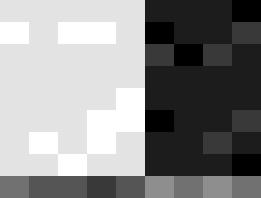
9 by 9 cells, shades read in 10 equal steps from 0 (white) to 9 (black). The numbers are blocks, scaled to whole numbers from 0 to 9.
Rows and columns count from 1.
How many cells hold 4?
2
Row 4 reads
1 1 1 1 1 8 8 8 8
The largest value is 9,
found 5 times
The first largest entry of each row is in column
9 6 7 6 6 6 6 9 4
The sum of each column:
12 13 12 12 12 69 70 66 69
